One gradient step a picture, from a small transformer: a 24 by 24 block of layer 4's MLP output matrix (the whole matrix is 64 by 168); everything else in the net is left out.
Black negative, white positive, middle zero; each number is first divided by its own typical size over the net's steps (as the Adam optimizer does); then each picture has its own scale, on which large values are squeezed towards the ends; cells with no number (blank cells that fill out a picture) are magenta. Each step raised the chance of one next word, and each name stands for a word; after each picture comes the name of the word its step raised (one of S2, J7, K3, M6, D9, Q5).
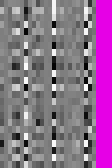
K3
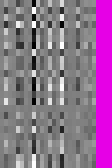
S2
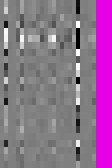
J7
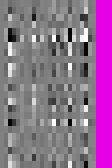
J7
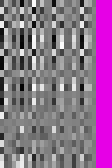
S2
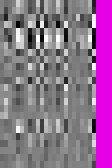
J7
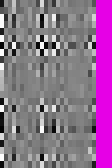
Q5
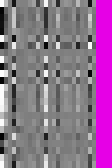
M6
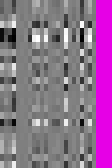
J7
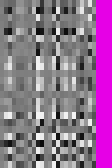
K3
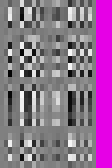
M6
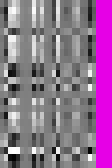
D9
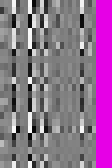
Q5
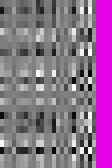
D9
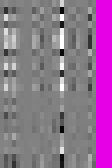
S2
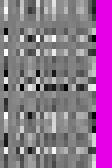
D9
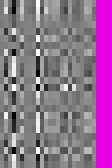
D9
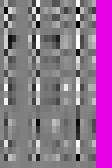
S2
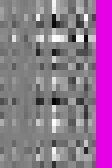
J7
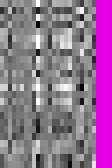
S2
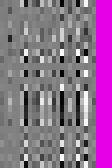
M6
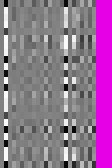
Q5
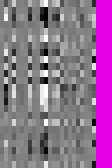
M6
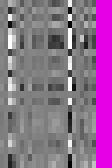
S2
